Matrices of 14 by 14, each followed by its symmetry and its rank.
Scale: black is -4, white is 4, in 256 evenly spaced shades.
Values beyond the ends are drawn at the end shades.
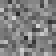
antisymmetric, full rank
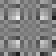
symmetric, rank one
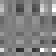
neither, rank one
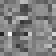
neither, rank three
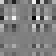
neither, rank one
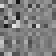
neither, rank three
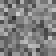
antisymmetric, full rank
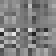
neither, rank two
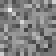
symmetric, full rank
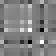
symmetric, rank one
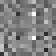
neither, rank three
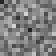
symmetric, full rank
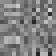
neither, rank three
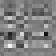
neither, rank two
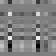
neither, rank one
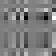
neither, rank one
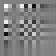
symmetric, rank one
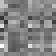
neither, rank two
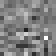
neither, rank three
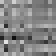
neither, rank two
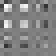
symmetric, rank one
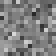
antisymmetric, full rank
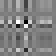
neither, rank one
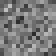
symmetric, full rank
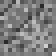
symmetric, full rank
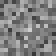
symmetric, full rank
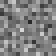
antisymmetric, full rank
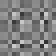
symmetric, rank one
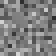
antisymmetric, full rank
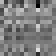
neither, rank two
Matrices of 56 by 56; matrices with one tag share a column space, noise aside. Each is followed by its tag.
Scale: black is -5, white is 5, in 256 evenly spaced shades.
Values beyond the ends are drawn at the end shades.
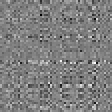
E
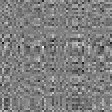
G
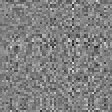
G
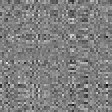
E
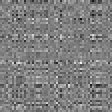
E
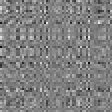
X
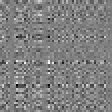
E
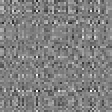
X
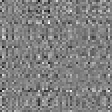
X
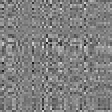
G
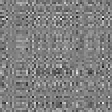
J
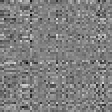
E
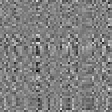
G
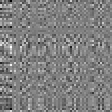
G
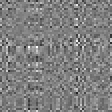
G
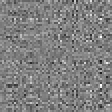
E
